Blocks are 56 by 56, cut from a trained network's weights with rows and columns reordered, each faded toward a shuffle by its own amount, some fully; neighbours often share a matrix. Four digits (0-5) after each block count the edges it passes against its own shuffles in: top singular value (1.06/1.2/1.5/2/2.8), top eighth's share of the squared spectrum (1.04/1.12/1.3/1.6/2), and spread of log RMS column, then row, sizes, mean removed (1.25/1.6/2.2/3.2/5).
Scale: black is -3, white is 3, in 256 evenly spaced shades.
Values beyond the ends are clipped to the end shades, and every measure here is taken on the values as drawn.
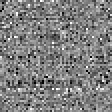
3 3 0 1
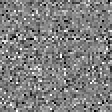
3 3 0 2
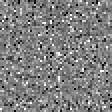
0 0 0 0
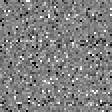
2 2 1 1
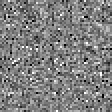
2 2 0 1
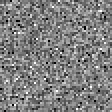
1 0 0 0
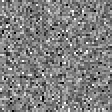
1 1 0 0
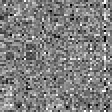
3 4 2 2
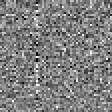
3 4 2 1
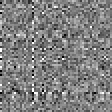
4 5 2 2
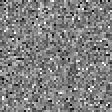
0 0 0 0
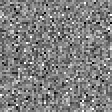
2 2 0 0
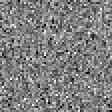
1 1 0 0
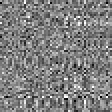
4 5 3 2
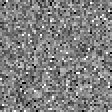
0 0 0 0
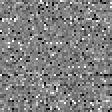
2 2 0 2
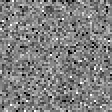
2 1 0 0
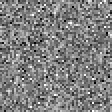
0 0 0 0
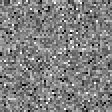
1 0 0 0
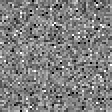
1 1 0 0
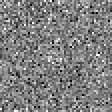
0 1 0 0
